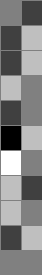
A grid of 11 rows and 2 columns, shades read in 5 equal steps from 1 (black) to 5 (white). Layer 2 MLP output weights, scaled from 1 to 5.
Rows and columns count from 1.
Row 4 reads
4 3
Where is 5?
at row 7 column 1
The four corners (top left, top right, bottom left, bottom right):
3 2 3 3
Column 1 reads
3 2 2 4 2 1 5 4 4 2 3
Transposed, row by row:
3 2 2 4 2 1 5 4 4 2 3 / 2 4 4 3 3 4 3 2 3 4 3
